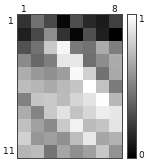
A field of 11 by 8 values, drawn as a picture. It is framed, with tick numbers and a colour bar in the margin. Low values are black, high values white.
Ninth with the lowest average: top right. Seam: horizontal, 20% of the way down, the bottom part higher. Roughest part: top middle.
